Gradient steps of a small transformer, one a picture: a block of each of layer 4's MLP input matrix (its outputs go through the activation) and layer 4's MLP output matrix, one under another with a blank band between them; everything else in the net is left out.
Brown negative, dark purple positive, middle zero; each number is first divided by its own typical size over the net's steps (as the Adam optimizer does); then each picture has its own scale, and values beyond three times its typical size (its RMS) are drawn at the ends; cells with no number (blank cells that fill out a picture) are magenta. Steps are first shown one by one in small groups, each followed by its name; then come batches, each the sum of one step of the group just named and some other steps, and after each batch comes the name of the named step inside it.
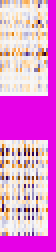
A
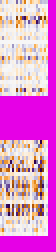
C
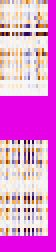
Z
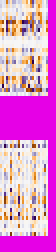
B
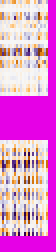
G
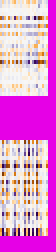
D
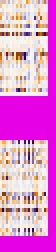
Z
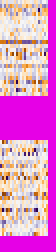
A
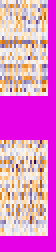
C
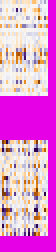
D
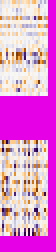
D
